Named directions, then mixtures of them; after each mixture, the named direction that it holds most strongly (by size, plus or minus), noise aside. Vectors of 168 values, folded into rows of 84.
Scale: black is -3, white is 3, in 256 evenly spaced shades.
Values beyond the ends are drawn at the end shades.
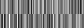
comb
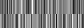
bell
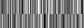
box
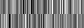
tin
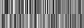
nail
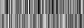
box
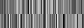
bell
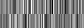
tin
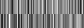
comb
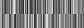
nail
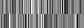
tin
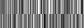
box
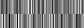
comb
